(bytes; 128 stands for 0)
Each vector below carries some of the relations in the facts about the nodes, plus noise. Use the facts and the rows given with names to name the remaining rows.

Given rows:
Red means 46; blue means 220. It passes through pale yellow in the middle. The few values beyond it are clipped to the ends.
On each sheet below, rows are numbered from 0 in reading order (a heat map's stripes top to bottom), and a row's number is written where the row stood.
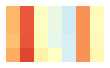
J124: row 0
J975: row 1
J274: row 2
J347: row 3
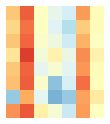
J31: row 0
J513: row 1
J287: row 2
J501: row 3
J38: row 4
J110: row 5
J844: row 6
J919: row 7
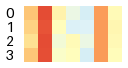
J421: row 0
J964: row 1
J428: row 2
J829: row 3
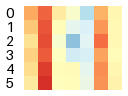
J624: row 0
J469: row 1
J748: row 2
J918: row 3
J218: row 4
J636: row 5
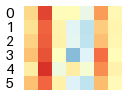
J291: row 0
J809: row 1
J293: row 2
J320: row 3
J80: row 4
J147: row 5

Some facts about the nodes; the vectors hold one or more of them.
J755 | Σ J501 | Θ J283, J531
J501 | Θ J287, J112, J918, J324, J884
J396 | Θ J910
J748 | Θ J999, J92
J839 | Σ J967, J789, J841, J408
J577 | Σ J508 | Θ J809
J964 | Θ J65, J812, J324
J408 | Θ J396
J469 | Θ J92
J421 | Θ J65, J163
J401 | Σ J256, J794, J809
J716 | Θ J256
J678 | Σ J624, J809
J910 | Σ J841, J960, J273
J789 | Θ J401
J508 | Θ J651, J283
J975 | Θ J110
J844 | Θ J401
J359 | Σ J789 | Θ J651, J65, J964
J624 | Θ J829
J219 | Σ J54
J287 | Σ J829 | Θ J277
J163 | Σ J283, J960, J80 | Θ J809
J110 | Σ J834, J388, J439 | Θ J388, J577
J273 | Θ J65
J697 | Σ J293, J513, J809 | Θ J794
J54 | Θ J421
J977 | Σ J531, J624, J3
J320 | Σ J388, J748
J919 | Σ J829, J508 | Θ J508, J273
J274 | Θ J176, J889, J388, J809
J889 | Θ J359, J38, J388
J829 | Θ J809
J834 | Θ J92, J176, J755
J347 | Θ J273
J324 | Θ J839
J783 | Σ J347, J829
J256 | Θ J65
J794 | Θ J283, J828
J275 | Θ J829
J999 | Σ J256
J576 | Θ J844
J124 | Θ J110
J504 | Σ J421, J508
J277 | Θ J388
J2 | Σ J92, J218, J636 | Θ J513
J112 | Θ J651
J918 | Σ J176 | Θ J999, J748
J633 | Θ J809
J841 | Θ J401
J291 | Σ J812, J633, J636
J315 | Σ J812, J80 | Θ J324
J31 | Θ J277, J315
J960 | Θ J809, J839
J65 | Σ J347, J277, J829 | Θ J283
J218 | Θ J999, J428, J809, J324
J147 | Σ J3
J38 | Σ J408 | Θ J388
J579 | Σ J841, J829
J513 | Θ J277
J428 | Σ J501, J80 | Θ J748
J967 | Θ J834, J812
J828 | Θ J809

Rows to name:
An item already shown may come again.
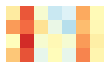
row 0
J884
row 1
J697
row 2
J812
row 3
J967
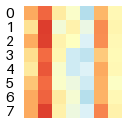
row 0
J624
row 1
J501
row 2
J347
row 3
J999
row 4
J884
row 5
J287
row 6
J624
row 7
J716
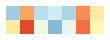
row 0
J841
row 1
J388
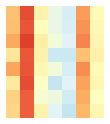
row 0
J421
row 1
J274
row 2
J716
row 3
J531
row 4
J275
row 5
J176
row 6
J277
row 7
J3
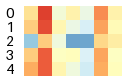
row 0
J501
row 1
J508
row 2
J401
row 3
J2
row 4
J65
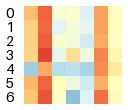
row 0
J579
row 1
J839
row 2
J277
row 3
J960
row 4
J789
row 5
J783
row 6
J320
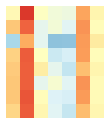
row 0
J92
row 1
J38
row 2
J576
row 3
J918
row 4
J794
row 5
J38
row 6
J219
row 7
J3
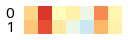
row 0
J633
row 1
J256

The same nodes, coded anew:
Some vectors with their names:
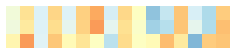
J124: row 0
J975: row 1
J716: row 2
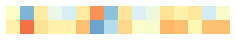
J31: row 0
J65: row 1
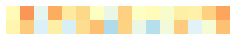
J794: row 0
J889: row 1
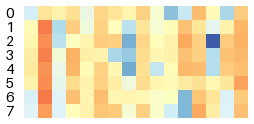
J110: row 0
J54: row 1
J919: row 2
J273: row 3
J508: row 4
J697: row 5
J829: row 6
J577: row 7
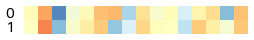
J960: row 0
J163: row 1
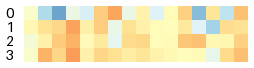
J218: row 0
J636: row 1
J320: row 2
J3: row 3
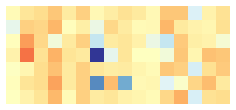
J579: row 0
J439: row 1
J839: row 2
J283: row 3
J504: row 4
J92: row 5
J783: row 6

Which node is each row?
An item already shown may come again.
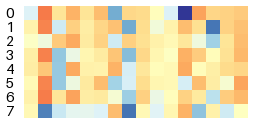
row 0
J809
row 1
J347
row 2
J291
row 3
J359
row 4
J967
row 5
J163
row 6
J256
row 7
J501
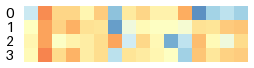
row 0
J844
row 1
J812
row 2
J38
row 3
J176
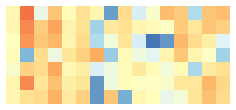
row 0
J508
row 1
J531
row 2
J388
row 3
J287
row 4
J80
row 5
J812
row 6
J92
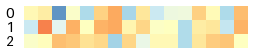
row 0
J274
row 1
J624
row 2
J999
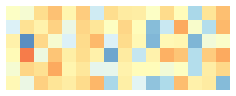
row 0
J291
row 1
J110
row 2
J2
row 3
J508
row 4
J80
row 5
J277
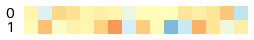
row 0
J884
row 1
J38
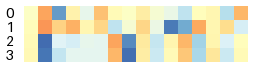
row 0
J633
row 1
J388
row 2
J501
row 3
J501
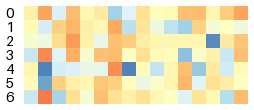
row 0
J755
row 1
J513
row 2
J408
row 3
J624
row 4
J501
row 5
J918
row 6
J275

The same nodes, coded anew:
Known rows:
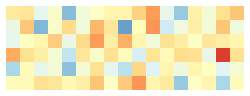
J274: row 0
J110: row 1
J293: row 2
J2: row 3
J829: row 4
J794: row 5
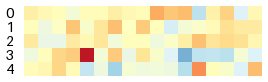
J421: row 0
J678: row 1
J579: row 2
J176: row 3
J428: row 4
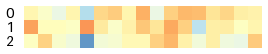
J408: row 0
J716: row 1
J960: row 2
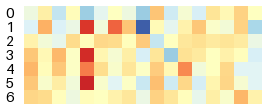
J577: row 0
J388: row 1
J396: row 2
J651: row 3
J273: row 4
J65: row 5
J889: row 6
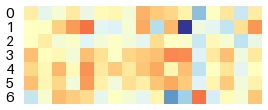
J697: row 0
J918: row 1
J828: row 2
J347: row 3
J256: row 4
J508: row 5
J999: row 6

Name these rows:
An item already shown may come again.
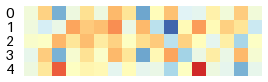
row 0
J110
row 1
J401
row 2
J531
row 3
J110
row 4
J92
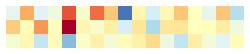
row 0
J388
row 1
J651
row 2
J275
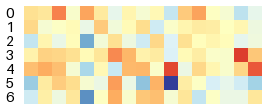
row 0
J812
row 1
J291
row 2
J829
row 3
J513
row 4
J501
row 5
J809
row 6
J624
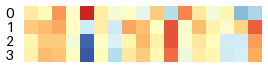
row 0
J283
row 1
J501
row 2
J218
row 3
J218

